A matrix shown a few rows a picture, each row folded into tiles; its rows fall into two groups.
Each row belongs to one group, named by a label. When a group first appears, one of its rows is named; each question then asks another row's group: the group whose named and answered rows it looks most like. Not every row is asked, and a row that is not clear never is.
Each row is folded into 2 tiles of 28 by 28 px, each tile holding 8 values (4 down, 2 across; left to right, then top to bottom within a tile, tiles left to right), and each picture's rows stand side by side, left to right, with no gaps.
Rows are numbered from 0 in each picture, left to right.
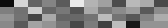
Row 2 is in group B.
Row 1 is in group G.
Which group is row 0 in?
G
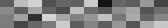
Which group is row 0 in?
G
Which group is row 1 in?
B
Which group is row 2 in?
B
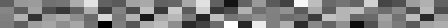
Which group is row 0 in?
G
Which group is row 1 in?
G
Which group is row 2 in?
G
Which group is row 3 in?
G
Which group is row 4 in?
B
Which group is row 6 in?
B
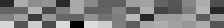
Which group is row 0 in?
G
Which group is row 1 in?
B
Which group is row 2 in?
G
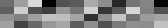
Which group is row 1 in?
G
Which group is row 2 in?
B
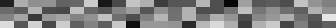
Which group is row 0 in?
G
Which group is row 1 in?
B
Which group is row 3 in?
B
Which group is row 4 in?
B
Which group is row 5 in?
G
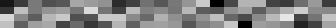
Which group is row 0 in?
B
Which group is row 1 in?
G
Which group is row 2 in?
B
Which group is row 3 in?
B
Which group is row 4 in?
B
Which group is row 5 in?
B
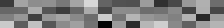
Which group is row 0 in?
G
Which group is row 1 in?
G
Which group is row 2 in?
B
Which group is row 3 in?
G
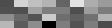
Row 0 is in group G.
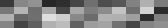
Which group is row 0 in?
B
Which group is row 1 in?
B
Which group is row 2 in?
G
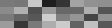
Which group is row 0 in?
B
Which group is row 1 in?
G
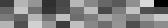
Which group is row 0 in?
B
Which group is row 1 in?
G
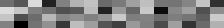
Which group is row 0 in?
B
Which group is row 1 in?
G
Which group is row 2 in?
G
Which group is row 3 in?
B
